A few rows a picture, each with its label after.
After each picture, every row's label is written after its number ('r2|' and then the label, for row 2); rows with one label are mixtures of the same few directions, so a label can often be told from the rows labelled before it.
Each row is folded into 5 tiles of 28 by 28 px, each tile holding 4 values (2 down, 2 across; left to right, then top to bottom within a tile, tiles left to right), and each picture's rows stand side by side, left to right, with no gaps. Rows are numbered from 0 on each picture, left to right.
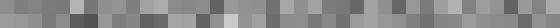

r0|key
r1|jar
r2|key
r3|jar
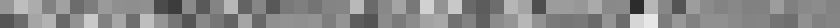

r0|jar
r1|jar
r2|key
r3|key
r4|key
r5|key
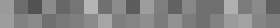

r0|jar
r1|jar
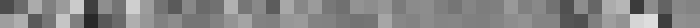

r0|jar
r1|jar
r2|key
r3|jar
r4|key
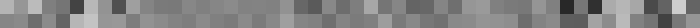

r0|key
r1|jar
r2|jar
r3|key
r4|key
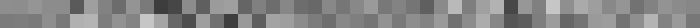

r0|key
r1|jar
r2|jar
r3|jar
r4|jar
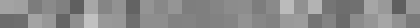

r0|jar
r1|key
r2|key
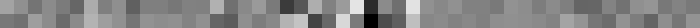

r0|jar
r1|key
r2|jar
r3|key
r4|jar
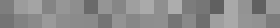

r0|jar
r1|key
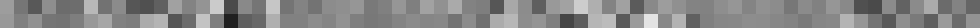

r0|jar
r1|jar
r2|key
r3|key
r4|jar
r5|jar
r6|jar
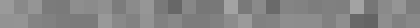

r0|key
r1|jar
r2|key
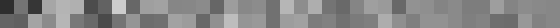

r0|key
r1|jar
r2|key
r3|key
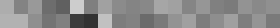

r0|key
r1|jar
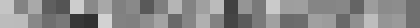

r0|key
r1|jar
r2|jar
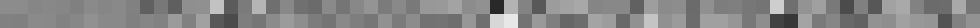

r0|jar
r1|key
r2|jar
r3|key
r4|jar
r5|key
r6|key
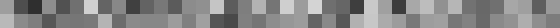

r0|jar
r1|key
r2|key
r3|key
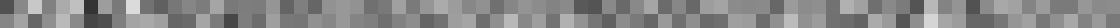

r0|jar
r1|jar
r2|key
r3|jar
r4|jar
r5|jar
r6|jar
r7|jar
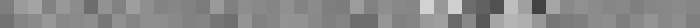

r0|jar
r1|key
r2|key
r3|key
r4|jar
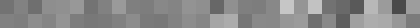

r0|key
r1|key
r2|key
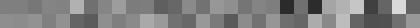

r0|key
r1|jar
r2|key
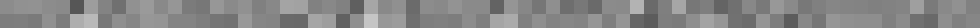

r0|key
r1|key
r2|jar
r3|key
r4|key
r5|jar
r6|key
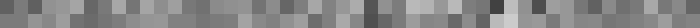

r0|key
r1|key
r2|jar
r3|key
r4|jar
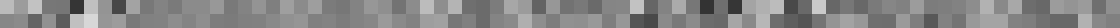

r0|key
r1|key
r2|key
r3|key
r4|key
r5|key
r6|jar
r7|key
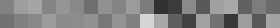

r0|jar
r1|jar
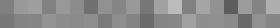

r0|jar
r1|jar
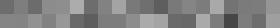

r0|key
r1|jar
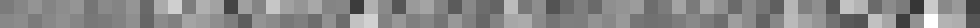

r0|jar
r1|jar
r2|key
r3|jar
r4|key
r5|jar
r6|jar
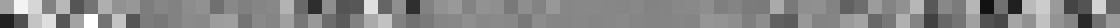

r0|jar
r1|key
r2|jar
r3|jar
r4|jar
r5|key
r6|jar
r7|key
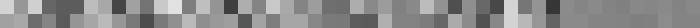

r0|key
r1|jar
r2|key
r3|jar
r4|key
